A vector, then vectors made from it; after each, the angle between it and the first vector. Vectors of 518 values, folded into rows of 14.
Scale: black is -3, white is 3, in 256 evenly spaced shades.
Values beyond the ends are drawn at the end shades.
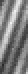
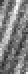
nearly parallel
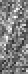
partly aligned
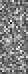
orthogonal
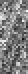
partly aligned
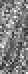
partly aligned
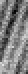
nearly opposite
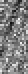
partly opposed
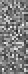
orthogonal
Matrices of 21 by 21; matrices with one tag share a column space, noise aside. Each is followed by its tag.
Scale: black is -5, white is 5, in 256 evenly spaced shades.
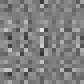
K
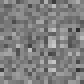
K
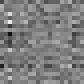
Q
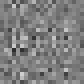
K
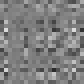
K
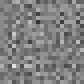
Q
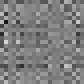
Q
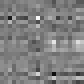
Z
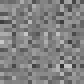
Q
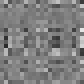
K
